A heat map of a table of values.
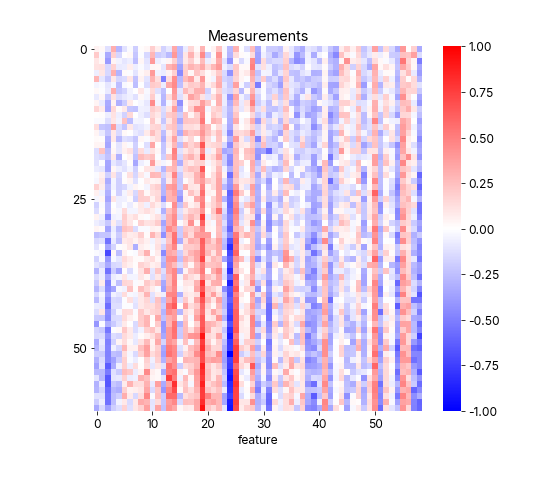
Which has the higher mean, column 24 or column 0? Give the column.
0
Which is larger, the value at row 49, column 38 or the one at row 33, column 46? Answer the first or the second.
the second
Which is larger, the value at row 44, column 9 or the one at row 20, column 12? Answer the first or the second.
the first
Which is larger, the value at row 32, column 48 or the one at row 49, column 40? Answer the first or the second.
the first
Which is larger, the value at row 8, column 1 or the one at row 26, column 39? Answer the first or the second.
the first
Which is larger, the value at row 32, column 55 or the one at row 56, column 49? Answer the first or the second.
the first
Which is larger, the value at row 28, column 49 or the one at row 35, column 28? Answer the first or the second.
the second
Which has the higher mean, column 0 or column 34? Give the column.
34
